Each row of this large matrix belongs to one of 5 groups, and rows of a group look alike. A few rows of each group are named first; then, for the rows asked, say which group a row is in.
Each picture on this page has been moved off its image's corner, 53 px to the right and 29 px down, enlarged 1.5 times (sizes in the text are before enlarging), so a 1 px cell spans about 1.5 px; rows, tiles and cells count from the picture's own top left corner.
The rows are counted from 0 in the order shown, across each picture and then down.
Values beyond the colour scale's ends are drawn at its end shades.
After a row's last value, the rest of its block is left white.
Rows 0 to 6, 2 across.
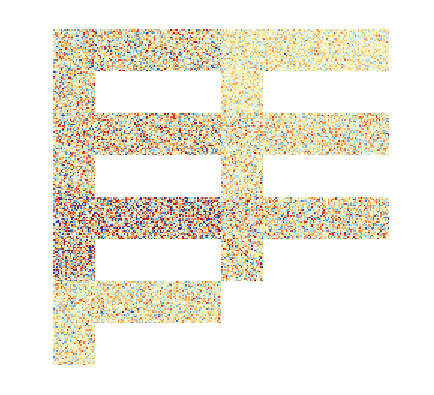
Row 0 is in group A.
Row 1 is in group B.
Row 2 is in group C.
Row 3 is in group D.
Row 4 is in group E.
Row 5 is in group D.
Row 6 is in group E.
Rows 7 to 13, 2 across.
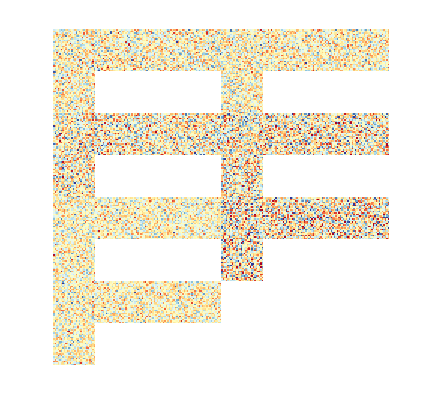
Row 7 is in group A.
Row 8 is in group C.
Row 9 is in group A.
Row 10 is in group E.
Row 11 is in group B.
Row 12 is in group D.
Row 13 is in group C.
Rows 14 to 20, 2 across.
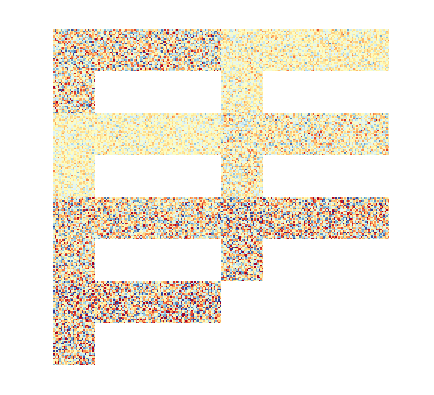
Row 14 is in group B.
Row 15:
C
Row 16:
B
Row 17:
E
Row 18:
D
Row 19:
C
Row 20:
D
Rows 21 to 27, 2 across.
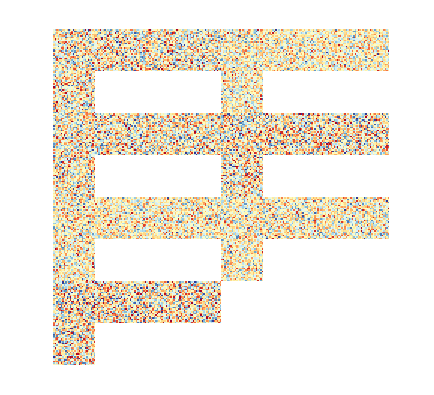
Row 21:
B
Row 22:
D
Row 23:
A
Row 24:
E
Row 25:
D
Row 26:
A
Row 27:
C
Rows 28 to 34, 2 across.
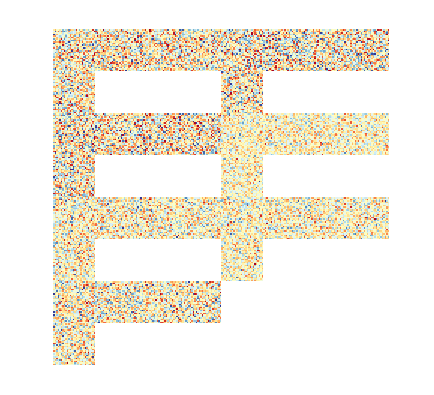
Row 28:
C
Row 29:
A
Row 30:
C
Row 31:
E
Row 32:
E
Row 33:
E
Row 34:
A
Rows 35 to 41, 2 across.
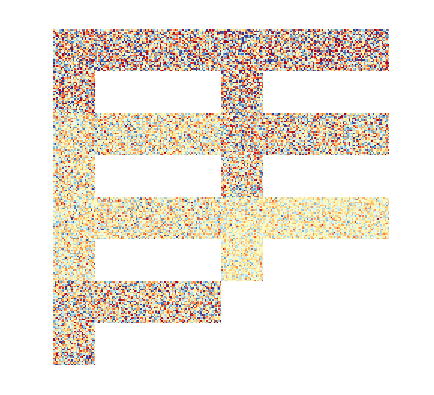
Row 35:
A
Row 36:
E
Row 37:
A
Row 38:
B
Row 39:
E
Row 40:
D
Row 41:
B
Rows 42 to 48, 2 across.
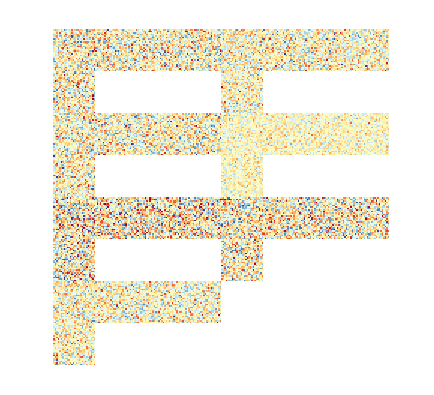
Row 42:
D
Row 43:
B
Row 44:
A
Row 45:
E
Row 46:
C
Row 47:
E
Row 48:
B
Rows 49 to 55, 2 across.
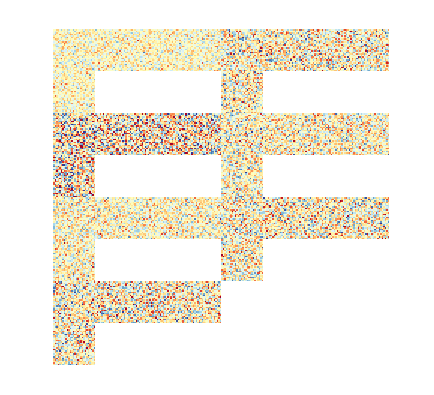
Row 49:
B
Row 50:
E
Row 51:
C
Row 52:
C
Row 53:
D
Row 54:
B
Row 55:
E
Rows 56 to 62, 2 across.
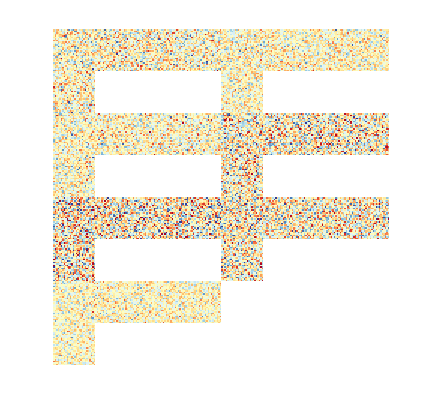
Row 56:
B
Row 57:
C
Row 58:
E
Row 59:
E
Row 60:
D
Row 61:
D
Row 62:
C
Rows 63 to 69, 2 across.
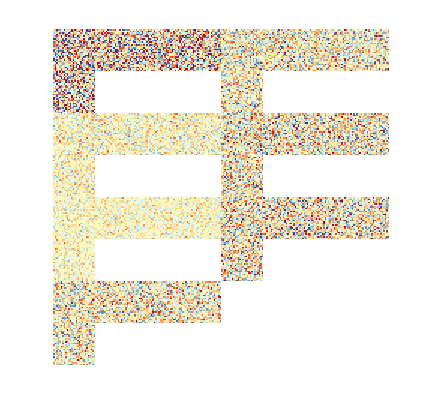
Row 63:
D
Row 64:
B
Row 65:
A
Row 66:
A
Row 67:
D
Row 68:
B
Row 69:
E
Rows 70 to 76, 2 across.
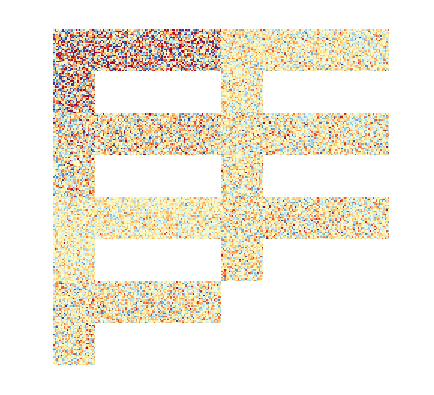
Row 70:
C
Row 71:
B
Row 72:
C
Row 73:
B
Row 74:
D
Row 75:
B
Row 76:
E
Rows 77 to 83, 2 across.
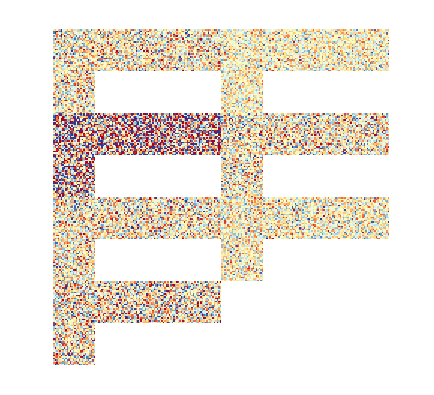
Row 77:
E
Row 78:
A
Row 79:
E
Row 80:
E
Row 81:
E
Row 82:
A
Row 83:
B
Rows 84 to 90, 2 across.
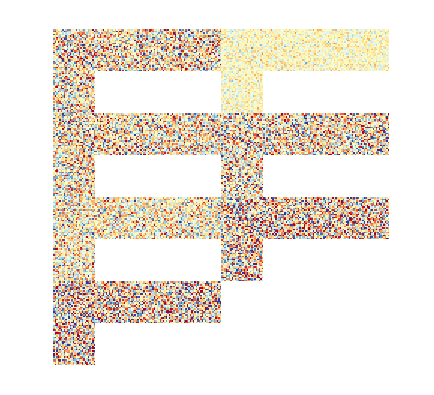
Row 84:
C
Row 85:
C
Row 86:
C
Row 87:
A
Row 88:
D
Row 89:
C
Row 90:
D
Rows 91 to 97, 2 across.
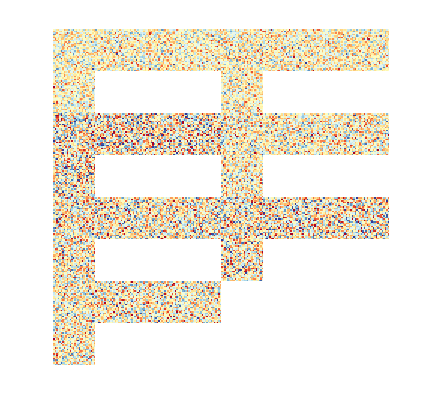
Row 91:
B
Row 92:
C
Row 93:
E
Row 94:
D
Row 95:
A
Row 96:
A
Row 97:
B
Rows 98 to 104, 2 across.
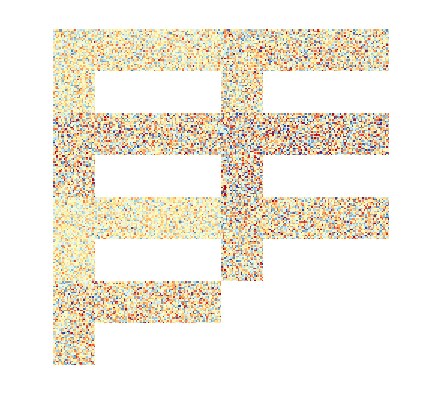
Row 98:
E
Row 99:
E
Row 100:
D
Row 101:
B
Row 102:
A
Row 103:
D
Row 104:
C
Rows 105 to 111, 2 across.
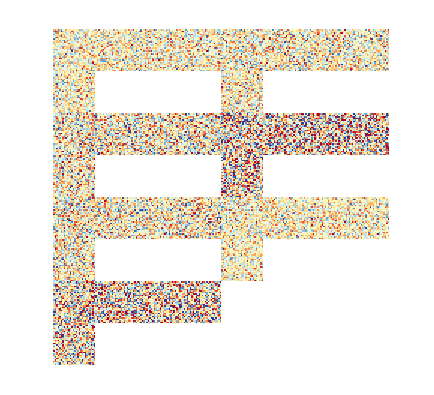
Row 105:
E
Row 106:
B
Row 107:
A
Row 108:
E
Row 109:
D
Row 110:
D
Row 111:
A
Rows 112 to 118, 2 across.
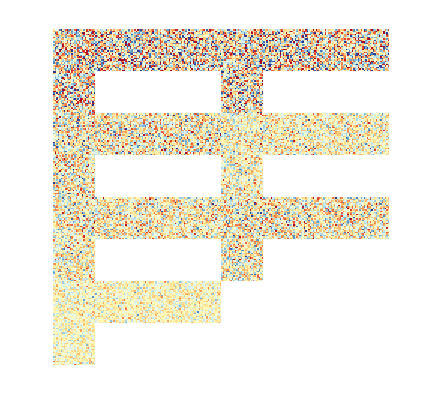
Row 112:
A
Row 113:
A
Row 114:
D
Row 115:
C
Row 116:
C
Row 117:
C
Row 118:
C
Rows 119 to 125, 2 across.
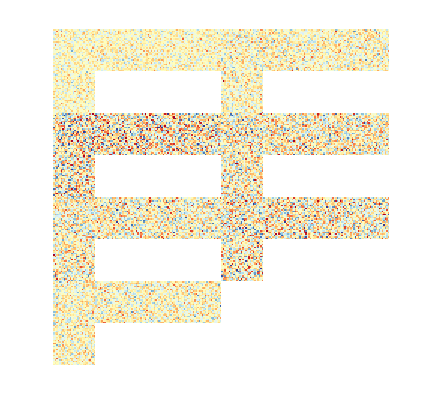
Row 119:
E
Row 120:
D
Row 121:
C
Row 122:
C
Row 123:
B
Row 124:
B
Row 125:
A
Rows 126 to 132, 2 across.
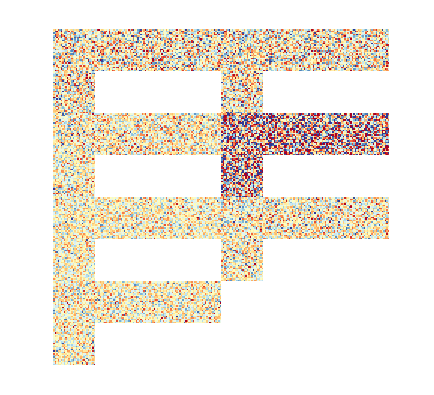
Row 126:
E
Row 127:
E
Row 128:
C
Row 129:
E
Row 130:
E
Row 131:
E
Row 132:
D
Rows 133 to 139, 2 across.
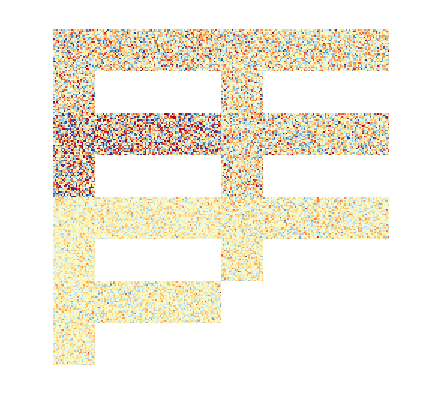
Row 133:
D
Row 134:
D
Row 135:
C
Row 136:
A
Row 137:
E
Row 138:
B
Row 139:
A
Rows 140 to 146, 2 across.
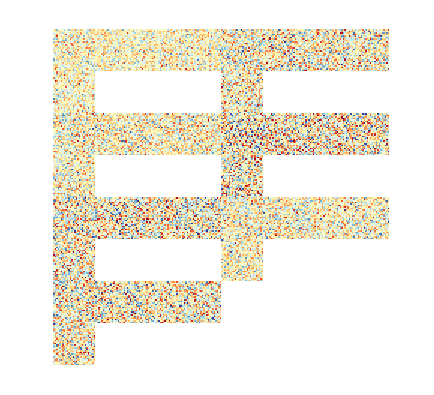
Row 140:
D
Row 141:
B
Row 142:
C
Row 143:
C
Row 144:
B
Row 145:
A
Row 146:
A
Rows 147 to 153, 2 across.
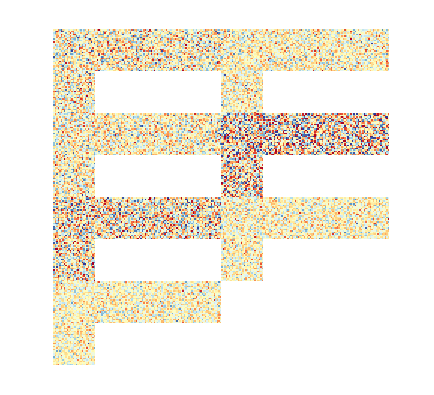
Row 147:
E
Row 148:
E
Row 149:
D
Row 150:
A
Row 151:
D
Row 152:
D
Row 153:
E
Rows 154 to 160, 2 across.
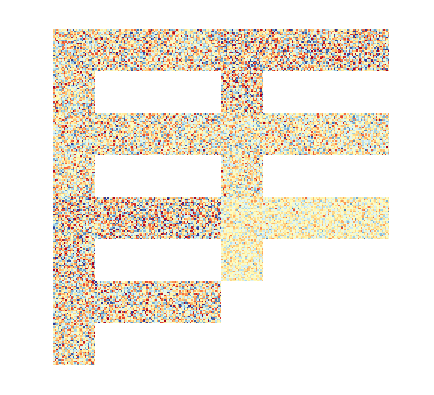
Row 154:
B
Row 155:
D
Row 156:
B
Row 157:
B
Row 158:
D
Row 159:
A
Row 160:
A
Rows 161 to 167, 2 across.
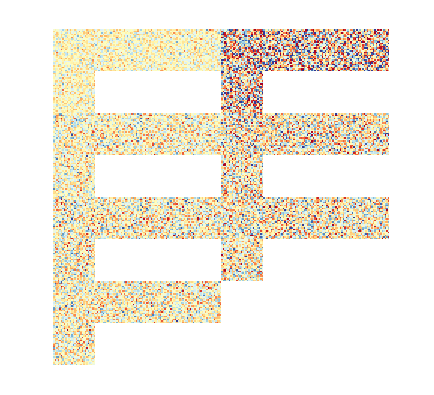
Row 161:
A
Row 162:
A
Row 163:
E
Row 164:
D
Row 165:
E
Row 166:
B
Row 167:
E
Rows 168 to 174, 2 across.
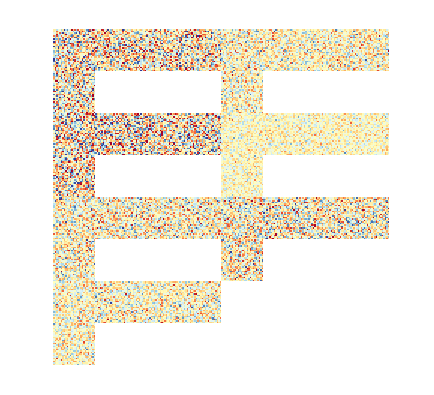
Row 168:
D
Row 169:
D
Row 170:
A
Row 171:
E
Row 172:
E
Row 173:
A
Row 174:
A
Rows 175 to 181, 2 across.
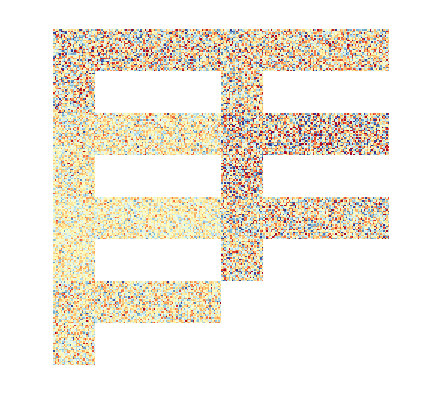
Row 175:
E
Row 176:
C
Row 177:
C
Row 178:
E
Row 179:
A
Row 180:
B
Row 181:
D
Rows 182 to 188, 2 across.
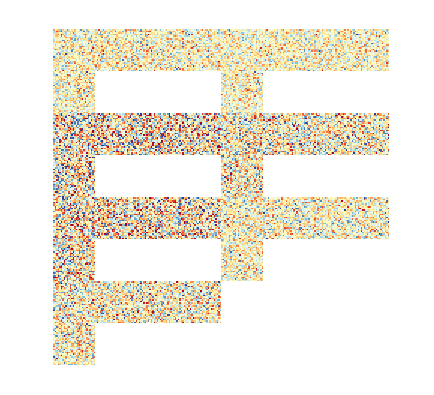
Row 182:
E
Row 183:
E
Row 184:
E
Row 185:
A
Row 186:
C
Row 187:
A
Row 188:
E
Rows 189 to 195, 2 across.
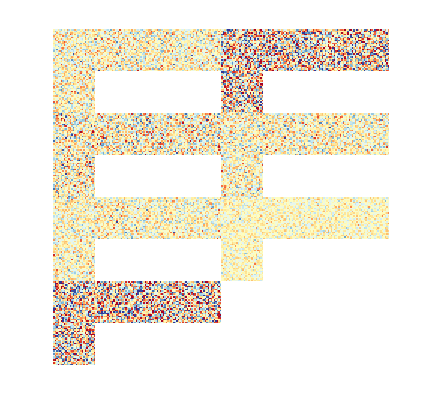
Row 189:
B
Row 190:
A
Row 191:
E
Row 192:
B
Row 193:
B
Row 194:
E
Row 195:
E
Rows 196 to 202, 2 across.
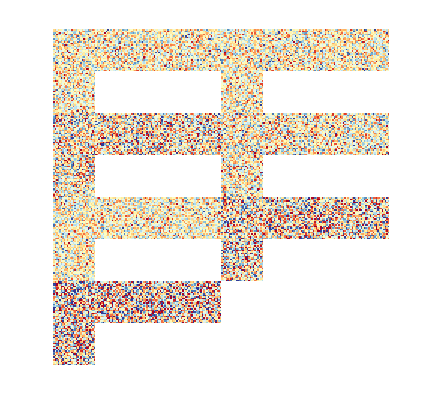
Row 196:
D
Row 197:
A
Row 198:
E
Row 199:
B
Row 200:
E
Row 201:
E
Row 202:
E
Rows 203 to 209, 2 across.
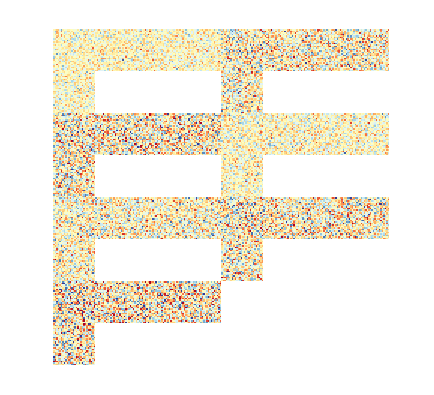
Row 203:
E
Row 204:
C
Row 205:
C
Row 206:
E
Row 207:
A
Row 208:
C
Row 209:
C
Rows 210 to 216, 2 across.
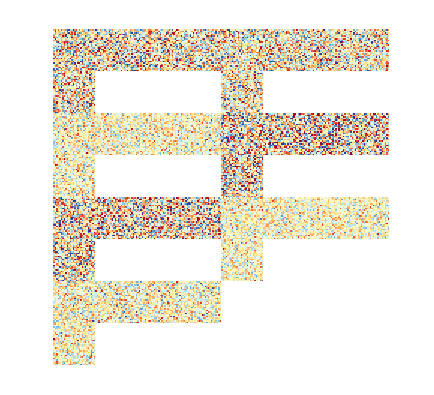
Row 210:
B
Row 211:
E
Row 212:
D
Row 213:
E
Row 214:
E
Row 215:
D
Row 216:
B
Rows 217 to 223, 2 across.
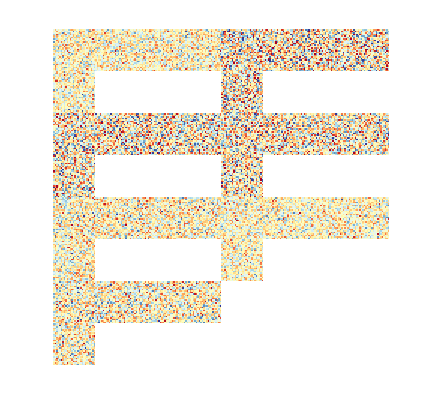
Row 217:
D
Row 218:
E
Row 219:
B
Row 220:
D
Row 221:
C
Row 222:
D
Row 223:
A
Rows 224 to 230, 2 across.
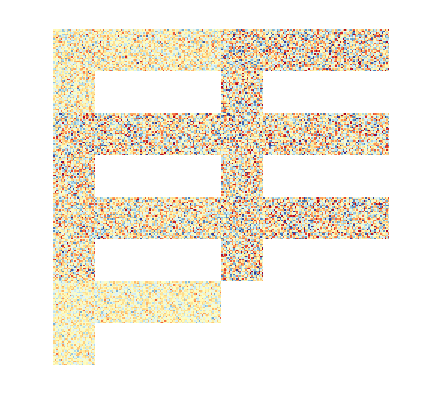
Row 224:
C
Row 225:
B
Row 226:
A
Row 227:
E
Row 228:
A
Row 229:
B
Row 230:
A
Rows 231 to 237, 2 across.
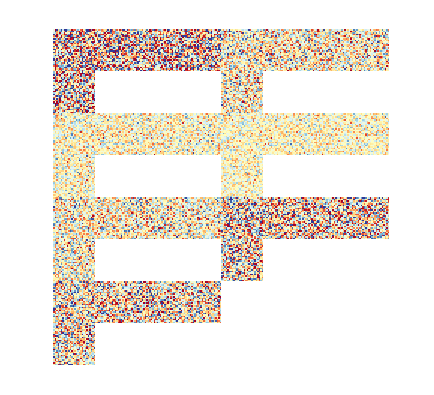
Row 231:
D
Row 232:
E
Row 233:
E
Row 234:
E
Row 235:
E
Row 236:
C
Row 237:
E
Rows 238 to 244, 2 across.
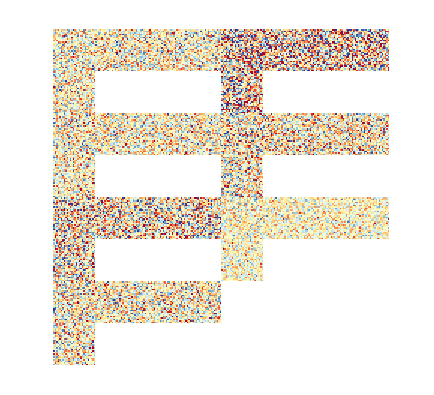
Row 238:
B
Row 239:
C
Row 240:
D
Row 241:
C
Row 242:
D
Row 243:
D
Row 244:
D
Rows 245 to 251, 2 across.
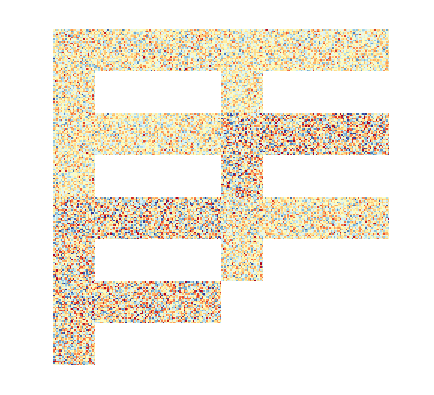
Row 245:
D
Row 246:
E
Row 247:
D
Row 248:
C
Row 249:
B
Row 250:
D
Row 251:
C
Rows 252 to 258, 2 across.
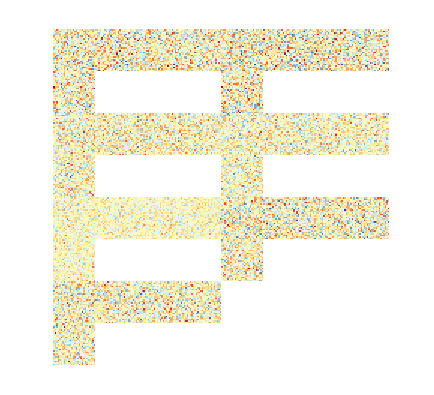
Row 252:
B
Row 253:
B
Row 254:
C
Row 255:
E
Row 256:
D
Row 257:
A
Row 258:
D
